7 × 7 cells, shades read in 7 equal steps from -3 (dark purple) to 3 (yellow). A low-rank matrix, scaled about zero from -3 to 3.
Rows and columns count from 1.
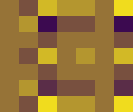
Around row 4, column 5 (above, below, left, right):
0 0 0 0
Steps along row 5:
same down up same same down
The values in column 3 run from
-3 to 3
